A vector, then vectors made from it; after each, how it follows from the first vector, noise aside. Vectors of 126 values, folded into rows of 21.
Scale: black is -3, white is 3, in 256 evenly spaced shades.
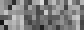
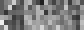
negated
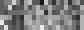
negated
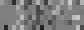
partly zeroed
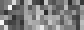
negated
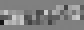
partly zeroed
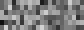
sign-scrambled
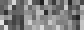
negated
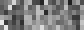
negated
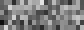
sign-scrambled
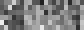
negated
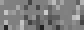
partly zeroed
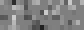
partly zeroed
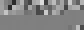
partly zeroed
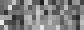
negated
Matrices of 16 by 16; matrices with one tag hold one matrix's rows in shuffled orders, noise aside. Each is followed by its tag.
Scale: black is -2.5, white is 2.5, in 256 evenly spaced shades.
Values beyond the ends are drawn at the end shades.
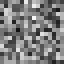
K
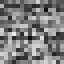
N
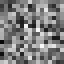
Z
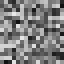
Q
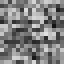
N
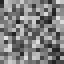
K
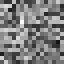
Q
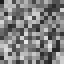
K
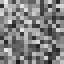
K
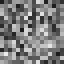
Z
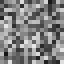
K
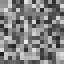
K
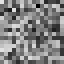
Q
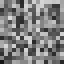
Z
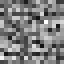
N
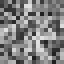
Z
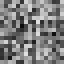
Z
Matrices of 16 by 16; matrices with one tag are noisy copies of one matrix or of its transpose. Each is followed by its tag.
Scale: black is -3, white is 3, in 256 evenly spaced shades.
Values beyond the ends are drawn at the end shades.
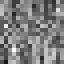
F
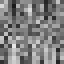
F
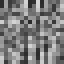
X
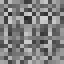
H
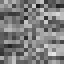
F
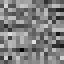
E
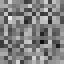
H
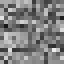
E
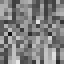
F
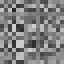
H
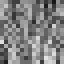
F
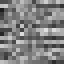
X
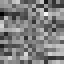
F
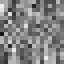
F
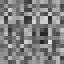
H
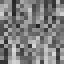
F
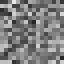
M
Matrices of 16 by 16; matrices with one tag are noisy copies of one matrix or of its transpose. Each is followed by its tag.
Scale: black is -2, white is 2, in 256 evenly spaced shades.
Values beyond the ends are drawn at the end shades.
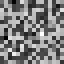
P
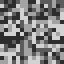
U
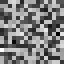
P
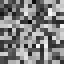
U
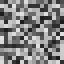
P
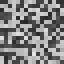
P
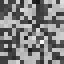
U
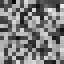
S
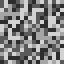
P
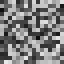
S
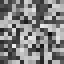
U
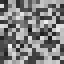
S
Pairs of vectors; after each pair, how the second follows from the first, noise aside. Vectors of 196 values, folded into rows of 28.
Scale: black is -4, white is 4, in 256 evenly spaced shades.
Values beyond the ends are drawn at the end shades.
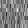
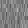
shrunk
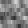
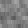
shrunk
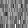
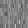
shrunk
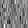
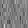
shrunk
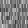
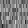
negated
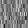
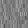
shrunk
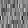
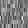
negated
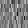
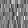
negated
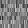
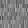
shrunk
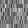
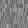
shrunk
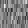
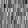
negated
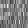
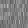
shrunk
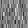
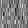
negated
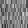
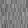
shrunk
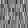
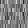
negated
